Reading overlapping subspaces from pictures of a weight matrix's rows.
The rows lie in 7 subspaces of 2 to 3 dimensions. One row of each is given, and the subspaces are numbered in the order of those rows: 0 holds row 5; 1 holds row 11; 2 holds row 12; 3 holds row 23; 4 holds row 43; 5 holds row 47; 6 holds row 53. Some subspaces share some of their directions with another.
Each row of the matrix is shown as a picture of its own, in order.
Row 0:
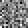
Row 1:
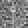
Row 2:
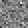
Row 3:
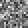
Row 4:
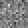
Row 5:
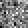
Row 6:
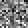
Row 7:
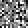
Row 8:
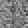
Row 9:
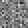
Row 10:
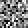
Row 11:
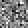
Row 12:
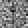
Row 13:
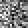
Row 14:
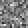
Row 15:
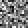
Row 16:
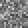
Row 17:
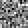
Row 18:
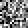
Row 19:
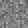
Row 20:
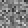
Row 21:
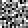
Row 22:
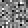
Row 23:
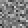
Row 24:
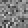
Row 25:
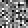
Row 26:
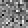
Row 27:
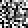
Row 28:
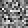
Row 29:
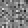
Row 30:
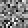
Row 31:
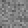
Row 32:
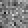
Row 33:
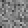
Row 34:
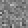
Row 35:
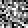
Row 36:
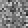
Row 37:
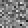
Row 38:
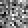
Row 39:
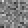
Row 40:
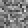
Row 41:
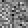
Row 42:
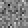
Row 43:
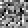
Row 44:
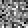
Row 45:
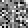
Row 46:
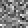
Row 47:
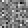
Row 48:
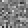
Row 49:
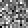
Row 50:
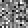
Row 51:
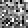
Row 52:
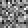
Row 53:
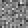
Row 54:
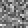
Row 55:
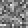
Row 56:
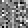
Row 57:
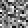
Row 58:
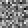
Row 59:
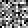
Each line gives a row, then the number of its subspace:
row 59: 5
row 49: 1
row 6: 6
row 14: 3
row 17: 6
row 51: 4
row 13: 0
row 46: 3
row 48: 4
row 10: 4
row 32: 0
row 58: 5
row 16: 0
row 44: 1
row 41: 0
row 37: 3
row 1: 2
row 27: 1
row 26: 4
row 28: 2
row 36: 2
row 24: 4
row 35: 1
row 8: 2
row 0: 1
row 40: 2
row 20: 6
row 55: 3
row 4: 4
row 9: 5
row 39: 1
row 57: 3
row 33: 0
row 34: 3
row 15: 3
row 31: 0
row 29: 2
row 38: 0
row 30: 4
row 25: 5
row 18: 1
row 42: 4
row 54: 3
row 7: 2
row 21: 6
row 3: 0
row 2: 2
